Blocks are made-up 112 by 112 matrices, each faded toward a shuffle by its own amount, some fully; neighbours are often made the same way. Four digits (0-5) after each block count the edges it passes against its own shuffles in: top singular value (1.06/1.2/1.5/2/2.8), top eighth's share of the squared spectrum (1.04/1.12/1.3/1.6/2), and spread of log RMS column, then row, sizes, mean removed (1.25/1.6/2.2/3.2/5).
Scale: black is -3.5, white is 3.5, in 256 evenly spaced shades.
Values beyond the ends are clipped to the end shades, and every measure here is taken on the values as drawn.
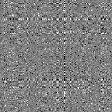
5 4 3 3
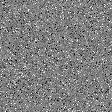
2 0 0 0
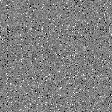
4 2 1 1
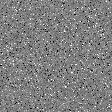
2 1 0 0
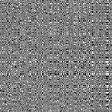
5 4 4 3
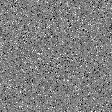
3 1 0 0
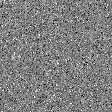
2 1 0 0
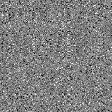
4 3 2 1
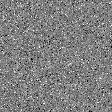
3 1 0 0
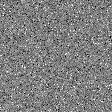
1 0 0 0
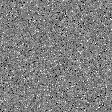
0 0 0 0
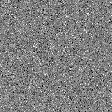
3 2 0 0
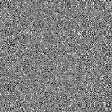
4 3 2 2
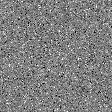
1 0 0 0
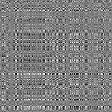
5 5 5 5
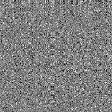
4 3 2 2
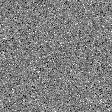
2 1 0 0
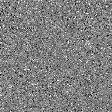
3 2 1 0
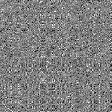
4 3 2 2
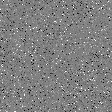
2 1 0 0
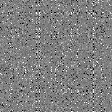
4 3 3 2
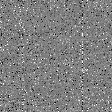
3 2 2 1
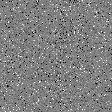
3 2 1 0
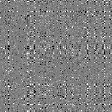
5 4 3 3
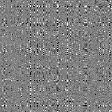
5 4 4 3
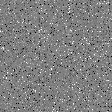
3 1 0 0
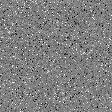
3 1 0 0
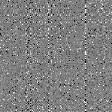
5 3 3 2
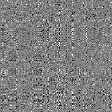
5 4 3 2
